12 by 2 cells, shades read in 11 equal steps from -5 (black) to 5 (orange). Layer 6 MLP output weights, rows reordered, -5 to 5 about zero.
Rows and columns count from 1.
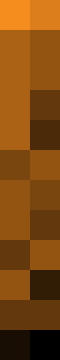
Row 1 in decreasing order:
5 4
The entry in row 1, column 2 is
4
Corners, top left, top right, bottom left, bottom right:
5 4 -4 -5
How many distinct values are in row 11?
1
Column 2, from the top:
4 1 1 -1 -2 1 0 -1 1 -3 -1 -5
